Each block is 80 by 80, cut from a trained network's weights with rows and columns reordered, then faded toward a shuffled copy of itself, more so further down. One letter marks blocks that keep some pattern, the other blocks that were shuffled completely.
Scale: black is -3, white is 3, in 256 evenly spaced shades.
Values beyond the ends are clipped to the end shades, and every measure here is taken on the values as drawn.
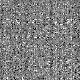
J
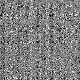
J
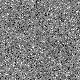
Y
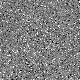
Y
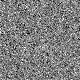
Y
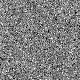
Y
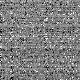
J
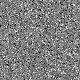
Y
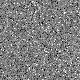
Y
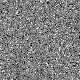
Y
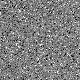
Y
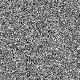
Y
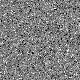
Y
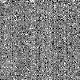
J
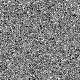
Y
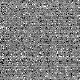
J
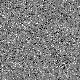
Y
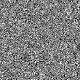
J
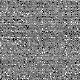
J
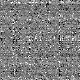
J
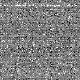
J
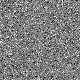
Y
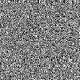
J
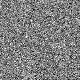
Y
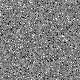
Y
